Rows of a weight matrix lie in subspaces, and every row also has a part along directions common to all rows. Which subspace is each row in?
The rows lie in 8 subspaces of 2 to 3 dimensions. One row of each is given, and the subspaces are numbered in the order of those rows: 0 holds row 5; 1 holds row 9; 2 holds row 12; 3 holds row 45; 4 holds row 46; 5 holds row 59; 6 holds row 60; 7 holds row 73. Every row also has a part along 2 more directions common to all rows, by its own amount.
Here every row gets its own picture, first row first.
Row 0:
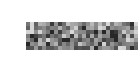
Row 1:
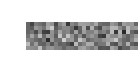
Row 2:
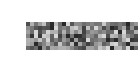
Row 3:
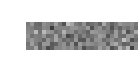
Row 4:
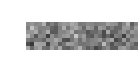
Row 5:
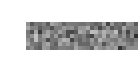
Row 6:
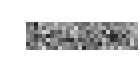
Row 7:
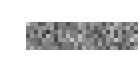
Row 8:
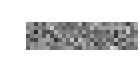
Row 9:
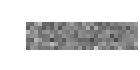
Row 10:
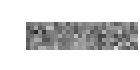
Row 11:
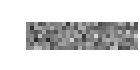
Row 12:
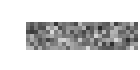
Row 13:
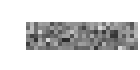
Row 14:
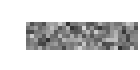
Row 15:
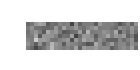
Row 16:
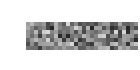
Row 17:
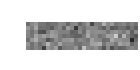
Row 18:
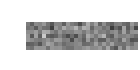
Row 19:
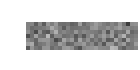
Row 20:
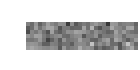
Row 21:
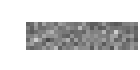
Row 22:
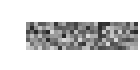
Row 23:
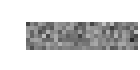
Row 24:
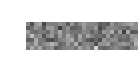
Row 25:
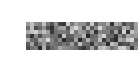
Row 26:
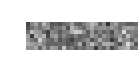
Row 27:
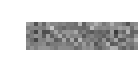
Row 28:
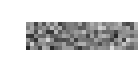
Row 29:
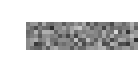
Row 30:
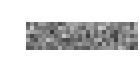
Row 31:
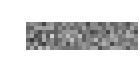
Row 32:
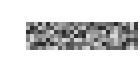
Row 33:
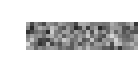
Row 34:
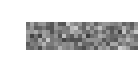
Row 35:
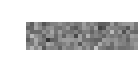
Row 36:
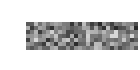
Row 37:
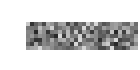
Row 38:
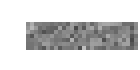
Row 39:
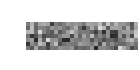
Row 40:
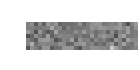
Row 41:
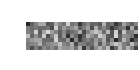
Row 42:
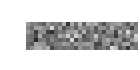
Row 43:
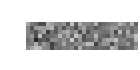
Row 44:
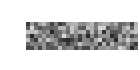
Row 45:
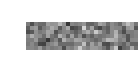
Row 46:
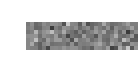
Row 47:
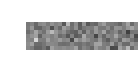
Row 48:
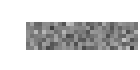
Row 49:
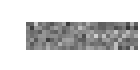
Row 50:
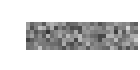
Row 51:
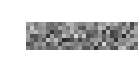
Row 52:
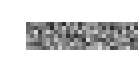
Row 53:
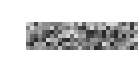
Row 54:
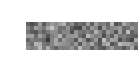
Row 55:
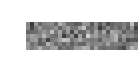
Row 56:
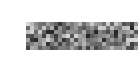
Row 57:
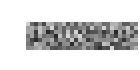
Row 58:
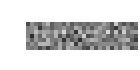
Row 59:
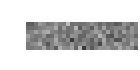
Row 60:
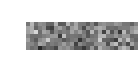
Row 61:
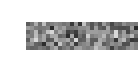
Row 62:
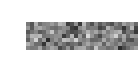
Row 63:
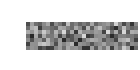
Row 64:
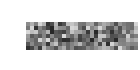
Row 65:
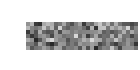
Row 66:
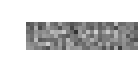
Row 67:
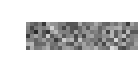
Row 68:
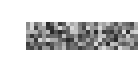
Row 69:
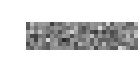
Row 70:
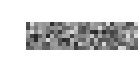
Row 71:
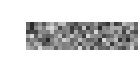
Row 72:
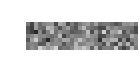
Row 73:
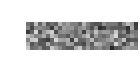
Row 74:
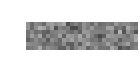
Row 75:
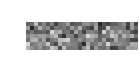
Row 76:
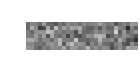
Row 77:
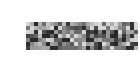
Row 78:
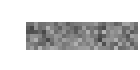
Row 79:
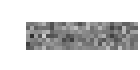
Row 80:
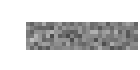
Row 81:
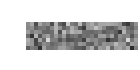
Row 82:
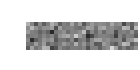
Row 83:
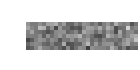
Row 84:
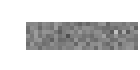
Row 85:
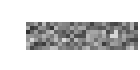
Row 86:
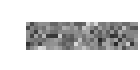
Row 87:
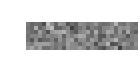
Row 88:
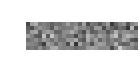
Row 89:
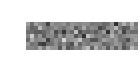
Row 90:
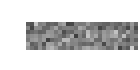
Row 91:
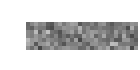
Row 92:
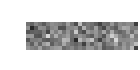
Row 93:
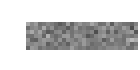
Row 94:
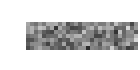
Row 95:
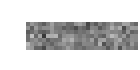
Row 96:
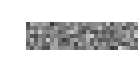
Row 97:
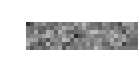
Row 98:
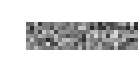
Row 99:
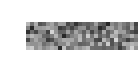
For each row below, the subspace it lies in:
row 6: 5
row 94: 2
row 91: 2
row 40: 7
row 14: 3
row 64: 1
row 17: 5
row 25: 5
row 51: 7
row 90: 4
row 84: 3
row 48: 4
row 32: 1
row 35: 1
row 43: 4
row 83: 2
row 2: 7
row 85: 1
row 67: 7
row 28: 7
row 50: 2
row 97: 3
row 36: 2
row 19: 7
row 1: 3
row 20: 3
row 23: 5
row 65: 1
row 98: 4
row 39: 0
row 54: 5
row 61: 2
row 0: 0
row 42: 4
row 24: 1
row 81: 7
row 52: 6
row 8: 7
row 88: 0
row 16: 3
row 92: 2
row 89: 1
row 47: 4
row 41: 5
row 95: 6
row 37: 6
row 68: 1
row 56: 5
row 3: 4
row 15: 4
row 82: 0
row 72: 6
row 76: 2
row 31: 0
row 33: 7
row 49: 4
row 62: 2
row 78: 6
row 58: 1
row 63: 1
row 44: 3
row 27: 7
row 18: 6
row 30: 3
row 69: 0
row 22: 3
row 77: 2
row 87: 1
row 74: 2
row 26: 3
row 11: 4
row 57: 6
